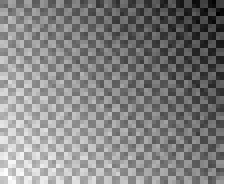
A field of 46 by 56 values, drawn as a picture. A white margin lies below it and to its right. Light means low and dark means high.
There are no lone odd cells. The ninth with the lowest average is the bottom left. Values rise toward the top right. No single row or column stands out from its neighbours. The values follow a bell shape. The field is checkered.
